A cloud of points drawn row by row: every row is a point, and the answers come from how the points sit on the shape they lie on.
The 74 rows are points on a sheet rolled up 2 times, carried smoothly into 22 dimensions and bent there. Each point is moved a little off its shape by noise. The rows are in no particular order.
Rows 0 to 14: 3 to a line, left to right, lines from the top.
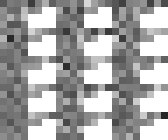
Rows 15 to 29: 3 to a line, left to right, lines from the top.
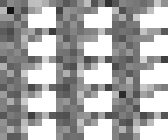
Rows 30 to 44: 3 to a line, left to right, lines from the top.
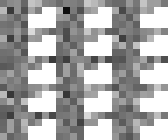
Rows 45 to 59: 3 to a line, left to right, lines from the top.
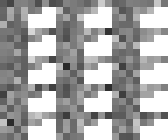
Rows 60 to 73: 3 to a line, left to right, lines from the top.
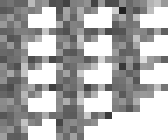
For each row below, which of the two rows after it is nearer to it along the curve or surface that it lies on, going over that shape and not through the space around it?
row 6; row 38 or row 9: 38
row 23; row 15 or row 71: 15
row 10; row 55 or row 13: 13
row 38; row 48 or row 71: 71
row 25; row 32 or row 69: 69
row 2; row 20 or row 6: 20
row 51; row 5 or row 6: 5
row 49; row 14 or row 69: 69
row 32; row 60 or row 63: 60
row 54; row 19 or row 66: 66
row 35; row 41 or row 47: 41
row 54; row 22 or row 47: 22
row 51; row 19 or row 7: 7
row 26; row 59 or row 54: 54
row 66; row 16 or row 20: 16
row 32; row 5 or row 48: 48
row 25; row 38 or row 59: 38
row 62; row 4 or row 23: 23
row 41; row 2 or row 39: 39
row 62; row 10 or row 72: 10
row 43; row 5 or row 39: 5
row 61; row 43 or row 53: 43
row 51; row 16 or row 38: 16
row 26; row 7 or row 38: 7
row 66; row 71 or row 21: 21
